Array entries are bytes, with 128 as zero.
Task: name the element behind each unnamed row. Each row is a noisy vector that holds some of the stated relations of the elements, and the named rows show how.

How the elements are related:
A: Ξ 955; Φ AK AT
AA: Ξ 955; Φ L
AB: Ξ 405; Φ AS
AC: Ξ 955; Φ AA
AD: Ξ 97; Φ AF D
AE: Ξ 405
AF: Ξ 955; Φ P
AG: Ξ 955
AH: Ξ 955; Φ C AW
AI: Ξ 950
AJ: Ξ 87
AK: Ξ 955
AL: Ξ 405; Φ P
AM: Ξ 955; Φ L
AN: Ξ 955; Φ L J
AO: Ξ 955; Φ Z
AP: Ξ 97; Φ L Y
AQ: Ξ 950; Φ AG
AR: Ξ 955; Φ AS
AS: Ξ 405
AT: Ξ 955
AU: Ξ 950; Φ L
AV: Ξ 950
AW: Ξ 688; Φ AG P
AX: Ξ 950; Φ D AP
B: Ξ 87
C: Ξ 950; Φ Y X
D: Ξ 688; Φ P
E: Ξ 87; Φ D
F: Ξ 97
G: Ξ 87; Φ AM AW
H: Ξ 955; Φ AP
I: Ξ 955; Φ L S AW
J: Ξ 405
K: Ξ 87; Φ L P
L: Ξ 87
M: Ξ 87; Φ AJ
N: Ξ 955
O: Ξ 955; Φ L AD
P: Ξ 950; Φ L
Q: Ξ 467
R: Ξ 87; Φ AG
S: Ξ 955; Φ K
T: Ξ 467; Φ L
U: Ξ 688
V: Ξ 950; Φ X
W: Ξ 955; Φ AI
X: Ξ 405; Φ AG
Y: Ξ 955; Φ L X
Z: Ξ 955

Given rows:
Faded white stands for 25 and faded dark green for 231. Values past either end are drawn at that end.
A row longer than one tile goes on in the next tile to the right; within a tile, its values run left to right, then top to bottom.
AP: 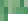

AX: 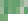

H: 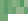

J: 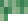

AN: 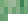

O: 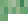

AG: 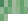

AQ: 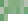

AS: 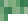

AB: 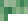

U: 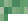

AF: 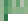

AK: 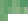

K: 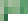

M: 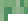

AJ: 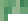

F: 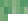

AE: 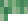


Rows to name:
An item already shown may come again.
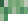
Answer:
X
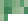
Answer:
E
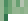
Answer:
AF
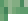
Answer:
AP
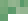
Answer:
AR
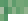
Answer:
Q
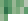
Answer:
AD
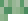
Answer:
R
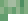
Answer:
I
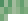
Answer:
AG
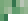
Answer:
C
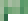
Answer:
K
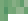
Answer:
H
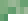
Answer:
S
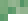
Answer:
AR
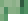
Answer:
L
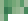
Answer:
E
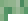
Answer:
G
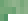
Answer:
AH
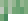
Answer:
P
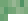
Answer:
AC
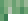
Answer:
Y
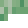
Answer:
AU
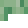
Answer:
G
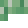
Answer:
T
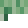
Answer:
AL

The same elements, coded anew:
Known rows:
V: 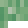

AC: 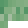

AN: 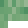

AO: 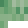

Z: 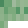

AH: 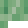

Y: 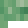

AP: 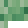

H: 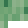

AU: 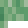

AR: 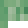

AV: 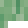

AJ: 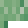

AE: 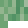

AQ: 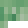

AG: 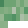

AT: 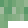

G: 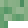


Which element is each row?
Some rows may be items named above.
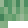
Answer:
AX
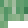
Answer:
AF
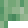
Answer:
R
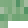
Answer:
F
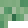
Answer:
AW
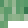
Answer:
AF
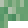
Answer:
C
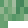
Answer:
AL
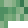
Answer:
K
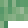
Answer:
E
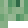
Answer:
AD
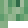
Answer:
AD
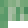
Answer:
AR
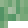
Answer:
V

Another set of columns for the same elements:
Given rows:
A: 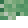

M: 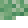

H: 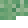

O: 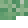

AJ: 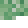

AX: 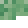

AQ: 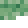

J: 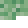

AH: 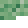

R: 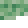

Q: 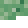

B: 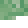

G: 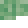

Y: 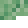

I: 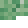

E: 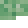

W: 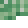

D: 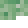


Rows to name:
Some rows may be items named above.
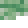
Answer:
X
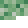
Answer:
AG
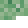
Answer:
F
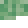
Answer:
G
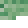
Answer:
P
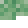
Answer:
AL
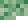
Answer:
AG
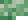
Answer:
AR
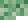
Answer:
AG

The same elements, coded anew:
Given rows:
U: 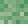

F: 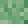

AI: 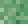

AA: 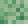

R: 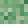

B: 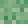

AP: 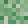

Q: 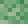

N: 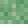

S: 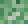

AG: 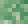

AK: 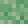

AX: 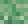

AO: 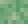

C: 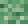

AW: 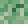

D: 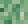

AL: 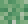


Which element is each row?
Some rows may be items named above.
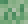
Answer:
L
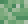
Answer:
T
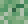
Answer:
AW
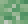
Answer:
AG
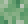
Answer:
AR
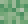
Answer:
AH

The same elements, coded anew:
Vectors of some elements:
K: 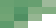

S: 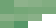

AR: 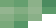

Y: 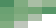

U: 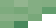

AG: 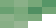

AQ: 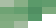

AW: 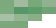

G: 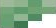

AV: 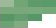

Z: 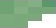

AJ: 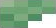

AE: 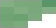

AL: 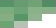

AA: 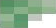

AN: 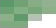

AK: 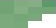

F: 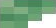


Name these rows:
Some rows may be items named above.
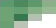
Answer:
P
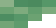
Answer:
F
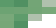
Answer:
T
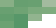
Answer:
L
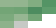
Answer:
X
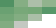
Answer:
Y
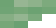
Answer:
AH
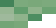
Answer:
D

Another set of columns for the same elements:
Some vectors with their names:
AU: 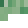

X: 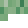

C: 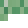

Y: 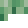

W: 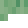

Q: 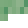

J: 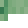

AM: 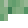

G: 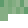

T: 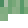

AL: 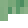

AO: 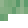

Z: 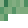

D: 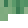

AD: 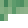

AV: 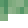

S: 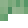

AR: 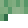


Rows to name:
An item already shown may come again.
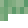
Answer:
U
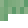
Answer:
U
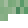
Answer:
R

